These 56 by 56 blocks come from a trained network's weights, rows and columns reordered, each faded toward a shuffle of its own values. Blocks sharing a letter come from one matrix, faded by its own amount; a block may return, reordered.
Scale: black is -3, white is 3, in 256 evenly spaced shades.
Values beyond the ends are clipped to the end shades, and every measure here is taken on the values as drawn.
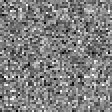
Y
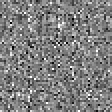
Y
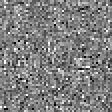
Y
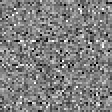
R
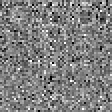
Y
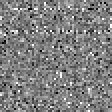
R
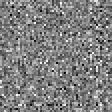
Y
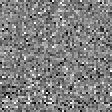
R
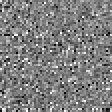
R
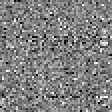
R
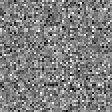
Y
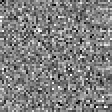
Y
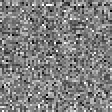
Y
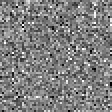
Y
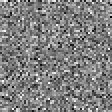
Y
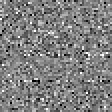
R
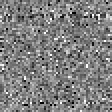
R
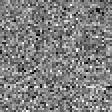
Y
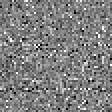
R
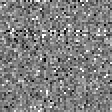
R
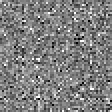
Y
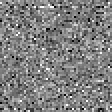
R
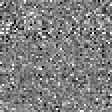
R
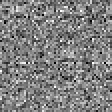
Y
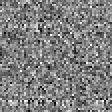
Y
